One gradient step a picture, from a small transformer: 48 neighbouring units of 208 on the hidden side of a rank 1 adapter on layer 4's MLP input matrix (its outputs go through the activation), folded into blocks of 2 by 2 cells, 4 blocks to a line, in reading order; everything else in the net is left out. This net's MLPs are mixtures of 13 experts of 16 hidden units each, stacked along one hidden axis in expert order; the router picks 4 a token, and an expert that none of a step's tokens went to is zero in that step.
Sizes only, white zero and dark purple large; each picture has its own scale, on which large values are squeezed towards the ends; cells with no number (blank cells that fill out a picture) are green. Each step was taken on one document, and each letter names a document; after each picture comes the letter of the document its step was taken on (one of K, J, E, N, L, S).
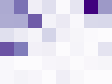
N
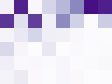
N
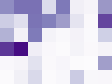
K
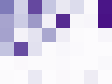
K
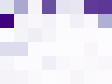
N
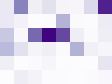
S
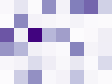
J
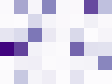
J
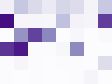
K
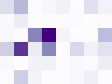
S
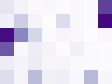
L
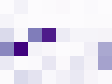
S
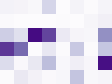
S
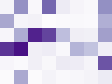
S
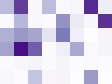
L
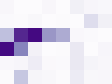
J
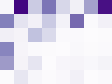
N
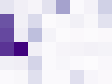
K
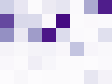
K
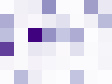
J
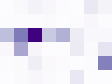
J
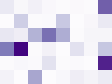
S
